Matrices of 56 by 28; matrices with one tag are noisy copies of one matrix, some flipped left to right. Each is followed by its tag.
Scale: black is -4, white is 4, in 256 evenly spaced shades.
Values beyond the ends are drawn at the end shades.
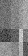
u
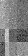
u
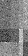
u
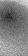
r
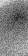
r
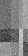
u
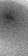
r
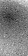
r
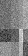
u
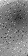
r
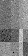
u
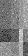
u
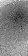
r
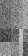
u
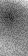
r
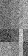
u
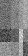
u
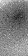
r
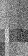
u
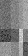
u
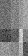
u
